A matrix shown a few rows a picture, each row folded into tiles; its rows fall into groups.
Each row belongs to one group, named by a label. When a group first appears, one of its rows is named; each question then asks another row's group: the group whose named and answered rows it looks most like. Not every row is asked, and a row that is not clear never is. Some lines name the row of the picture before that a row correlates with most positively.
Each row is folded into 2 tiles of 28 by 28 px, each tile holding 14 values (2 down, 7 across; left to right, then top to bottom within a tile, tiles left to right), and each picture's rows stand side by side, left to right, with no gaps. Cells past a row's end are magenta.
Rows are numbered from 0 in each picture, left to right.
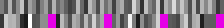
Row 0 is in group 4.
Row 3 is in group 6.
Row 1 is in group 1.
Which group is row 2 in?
1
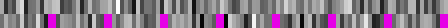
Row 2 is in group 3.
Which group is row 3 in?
4
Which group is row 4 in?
4
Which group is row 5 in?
6
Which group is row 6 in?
6
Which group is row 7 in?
4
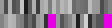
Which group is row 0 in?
4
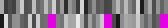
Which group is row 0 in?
4
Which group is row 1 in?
3
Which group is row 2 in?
3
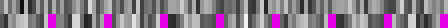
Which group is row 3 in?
6
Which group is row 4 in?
1
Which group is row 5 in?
3
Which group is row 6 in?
6
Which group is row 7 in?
1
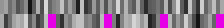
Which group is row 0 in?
3
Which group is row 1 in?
3
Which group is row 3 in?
1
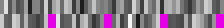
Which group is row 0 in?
3
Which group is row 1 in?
6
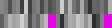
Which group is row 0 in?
3
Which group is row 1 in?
3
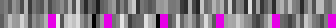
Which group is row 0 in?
3
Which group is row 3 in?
1
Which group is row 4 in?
3
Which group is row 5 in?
6
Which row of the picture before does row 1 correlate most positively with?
1
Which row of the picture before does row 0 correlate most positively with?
0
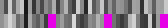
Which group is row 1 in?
1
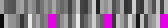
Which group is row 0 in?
4
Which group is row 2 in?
1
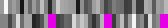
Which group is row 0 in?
6
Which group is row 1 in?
6
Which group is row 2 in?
1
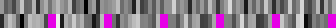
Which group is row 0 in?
4
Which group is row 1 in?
3
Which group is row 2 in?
3
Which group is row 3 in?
6
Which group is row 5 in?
1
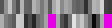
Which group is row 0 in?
1
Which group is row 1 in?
6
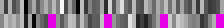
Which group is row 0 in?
4
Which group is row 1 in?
3
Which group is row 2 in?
1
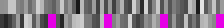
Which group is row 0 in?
6
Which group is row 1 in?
3
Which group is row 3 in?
1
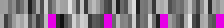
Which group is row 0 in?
3
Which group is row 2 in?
4
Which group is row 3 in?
1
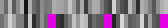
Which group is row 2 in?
4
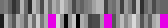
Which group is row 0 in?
1
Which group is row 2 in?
3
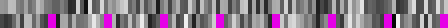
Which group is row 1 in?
1
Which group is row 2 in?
6
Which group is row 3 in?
1
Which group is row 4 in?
4
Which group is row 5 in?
3
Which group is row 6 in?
3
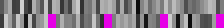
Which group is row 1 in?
4
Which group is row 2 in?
4
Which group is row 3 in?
6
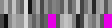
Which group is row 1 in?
4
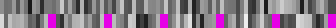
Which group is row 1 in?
3
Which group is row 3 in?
1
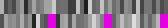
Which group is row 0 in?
4
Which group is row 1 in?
1
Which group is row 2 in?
3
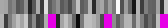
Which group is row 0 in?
3
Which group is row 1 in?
4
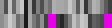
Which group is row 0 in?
4
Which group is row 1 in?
6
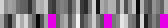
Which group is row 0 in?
6
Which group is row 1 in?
1
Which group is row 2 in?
4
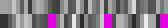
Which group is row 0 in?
6
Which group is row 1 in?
1
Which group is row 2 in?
4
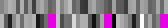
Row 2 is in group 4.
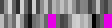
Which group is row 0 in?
1
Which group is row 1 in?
6
